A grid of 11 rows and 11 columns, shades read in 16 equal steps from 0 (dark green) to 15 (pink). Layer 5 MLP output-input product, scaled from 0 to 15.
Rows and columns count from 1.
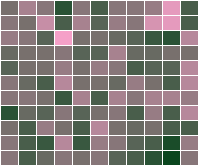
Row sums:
82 94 78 74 77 80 87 69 70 65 60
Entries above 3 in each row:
10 11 9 11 11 11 10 10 11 8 9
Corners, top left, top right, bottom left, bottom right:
7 4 8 8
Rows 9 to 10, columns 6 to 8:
11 7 6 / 9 8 5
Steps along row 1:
up down down up down up same up up down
